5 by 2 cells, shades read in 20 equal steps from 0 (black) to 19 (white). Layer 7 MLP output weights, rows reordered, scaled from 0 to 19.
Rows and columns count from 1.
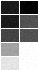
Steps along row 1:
down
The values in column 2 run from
0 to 19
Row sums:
2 8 11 31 36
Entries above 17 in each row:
0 0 0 1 1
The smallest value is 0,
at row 1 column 2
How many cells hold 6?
2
